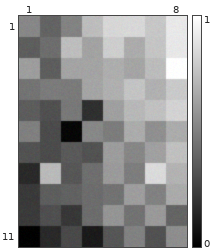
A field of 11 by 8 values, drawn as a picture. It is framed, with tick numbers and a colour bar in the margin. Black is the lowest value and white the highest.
Calmest part: top middle. Ninth with the lowest average: bottom left. Ninth with the highest average: top right. Average level on the scale: 50%. Mirror symmetry: none. Slope: up to the top right. Grain: fine.
